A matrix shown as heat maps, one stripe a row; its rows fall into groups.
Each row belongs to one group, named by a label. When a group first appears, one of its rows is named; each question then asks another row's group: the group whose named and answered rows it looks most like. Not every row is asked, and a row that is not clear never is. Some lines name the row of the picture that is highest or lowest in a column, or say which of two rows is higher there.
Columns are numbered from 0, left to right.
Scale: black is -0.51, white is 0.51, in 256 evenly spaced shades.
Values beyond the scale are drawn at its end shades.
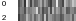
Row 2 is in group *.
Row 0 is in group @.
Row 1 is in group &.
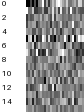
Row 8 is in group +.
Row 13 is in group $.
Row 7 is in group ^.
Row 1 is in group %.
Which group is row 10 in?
@
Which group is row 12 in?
*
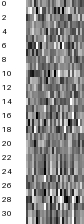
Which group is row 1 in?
$
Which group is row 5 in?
&
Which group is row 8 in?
^
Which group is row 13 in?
^
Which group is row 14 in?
%
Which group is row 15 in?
&
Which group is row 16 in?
$
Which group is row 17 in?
@
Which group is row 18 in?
@
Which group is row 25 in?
&
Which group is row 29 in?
&
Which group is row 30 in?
$
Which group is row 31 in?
$
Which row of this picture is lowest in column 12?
28
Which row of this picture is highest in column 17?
28
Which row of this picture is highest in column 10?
8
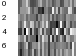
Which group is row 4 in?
@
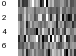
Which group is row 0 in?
*
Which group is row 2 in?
^
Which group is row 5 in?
&
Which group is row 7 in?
%
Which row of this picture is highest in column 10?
2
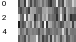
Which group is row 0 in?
@
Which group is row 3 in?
*
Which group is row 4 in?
%
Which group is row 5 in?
&
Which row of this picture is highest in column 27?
0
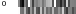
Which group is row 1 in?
%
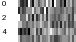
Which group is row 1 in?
*
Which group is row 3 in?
+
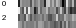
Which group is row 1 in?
^
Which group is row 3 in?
+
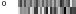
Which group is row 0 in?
@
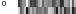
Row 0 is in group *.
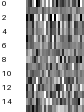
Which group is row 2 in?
*
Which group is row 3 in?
&
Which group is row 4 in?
&
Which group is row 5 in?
*
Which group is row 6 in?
*
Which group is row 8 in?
+
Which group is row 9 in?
$
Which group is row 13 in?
&
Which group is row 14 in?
+
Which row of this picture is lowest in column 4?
8
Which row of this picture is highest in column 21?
7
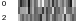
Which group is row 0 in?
+
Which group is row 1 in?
$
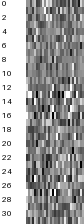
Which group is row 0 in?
+
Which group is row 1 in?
&
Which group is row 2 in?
+
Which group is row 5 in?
@
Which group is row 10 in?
$
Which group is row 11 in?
+
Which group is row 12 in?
%
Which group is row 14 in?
@
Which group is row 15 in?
%
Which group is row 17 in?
+
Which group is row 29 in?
%
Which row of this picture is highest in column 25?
13
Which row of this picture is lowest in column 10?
23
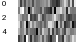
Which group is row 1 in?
$
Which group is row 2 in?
^
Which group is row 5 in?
@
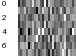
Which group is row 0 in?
*
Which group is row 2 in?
$
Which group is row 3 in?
*
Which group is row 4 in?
+
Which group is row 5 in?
&
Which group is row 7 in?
%
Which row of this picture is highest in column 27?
4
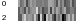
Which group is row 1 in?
&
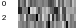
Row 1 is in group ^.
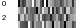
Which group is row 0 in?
*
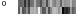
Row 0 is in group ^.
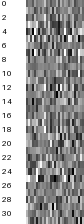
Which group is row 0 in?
&
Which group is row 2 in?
&
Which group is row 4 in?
@
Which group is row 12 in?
&
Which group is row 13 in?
%
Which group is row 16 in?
&
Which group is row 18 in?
&
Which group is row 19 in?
+
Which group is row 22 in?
+
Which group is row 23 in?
*
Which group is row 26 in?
$
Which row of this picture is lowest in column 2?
24
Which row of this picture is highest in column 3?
5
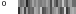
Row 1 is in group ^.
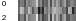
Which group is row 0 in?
&
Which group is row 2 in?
&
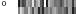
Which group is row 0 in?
*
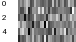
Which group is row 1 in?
+
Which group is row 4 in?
$
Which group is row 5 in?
*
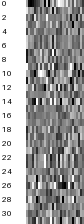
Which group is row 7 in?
*
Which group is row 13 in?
^
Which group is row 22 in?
&
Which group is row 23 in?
&
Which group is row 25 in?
$
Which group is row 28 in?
$
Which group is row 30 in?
+
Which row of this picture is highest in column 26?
14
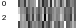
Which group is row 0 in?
&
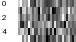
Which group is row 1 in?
%
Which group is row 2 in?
%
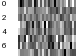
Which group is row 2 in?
@
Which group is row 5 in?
@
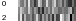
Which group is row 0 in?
^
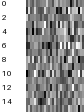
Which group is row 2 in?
%
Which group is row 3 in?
&
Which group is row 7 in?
$
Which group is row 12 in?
$
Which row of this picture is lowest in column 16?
3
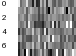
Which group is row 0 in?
%
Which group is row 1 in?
%
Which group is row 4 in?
*
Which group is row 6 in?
*
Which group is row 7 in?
@
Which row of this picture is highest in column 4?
7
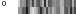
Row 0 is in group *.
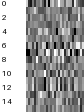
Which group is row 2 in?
@
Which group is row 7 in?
^
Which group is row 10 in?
&
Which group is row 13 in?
*
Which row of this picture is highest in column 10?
7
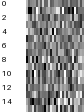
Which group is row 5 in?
*
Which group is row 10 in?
@
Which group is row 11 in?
@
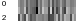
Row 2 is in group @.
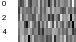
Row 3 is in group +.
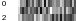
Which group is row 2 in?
+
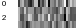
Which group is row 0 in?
$
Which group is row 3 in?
%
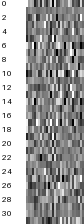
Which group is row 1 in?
$
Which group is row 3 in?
&
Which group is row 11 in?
^
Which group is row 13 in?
$
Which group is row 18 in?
%
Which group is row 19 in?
*
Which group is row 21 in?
*
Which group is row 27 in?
^
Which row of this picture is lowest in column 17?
17
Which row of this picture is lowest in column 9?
26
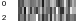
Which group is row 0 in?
$
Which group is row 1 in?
@
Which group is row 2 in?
&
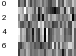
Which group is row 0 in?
@
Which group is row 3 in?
+
